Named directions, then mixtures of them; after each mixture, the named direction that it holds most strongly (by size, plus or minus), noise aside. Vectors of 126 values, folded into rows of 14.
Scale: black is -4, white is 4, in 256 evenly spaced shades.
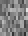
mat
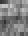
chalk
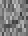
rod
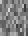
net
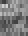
chalk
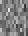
net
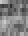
chalk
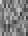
rod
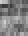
chalk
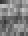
chalk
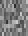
rod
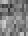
chalk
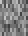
rod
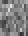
net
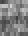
chalk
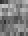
chalk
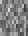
net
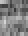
chalk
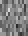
net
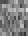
mat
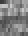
chalk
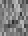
rod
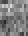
chalk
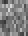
net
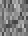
rod
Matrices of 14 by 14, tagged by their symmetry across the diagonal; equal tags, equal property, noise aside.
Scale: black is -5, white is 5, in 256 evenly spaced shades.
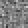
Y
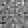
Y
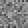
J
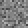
J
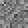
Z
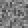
J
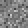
Z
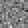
Y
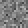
J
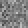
J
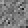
Z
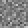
J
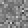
Z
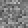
J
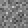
Z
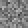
Y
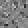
Z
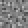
Y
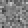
Y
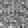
J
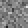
Y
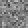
J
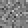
Y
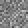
Z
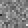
J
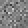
Z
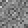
Z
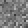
Z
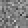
Y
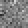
Y
